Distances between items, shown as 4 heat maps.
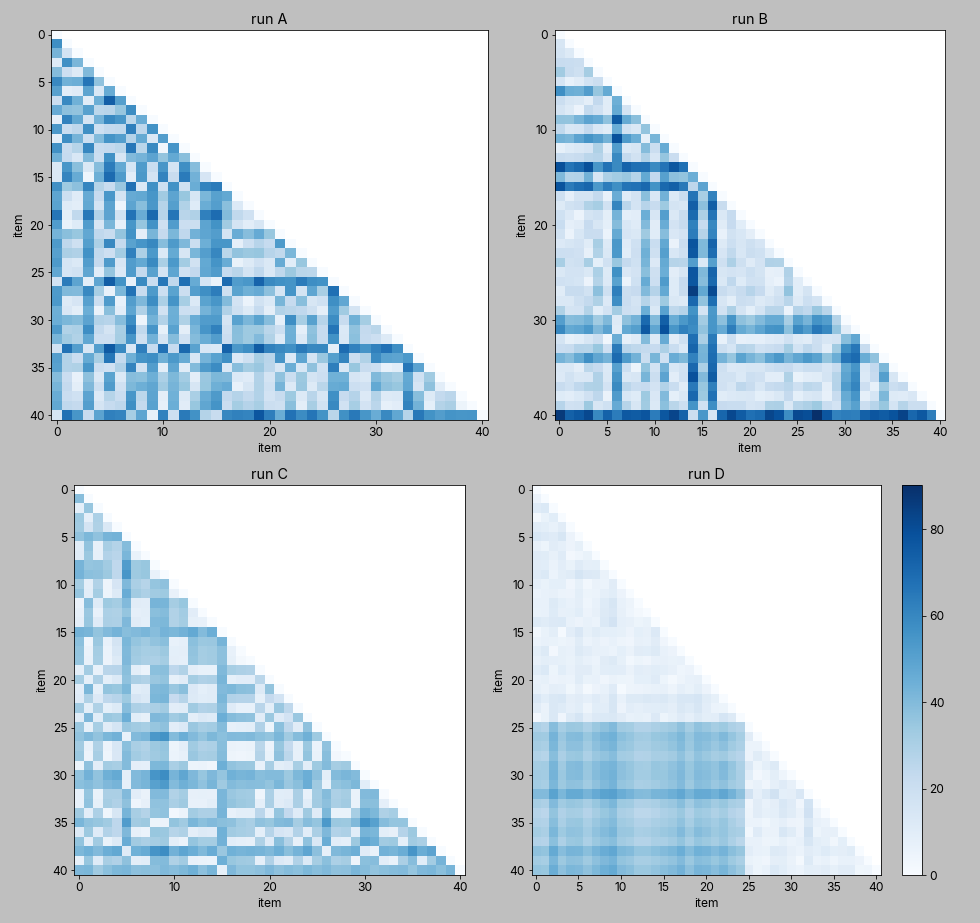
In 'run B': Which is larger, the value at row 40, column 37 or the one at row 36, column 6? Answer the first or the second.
the first
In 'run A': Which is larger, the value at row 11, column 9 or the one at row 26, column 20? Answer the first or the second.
the second
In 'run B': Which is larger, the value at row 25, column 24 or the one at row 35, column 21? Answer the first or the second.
the first
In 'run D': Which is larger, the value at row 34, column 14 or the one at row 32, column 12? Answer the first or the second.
the second
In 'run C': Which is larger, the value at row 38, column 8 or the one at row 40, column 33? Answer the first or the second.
the first
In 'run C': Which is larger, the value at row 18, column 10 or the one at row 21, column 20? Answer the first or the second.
the second
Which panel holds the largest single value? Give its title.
run B
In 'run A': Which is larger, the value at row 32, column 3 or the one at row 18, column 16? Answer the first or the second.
the first
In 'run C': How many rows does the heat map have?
41
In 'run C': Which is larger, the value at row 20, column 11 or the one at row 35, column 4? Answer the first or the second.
the second
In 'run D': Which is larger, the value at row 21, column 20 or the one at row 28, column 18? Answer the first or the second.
the second
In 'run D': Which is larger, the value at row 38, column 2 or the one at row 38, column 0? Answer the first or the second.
the first
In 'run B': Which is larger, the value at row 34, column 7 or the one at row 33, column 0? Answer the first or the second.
the first
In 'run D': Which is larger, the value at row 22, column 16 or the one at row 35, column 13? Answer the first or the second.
the second
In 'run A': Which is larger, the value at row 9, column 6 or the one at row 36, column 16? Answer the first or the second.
the first
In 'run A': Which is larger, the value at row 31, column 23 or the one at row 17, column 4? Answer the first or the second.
the second
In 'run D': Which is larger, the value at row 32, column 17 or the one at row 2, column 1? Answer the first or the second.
the first
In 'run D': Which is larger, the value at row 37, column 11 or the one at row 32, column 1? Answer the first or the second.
the second
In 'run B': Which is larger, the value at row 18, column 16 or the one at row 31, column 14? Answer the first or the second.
the first
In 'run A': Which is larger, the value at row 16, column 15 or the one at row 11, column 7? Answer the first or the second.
the first
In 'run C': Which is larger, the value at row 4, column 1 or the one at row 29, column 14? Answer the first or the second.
the first
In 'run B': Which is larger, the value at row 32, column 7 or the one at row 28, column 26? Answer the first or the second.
the second
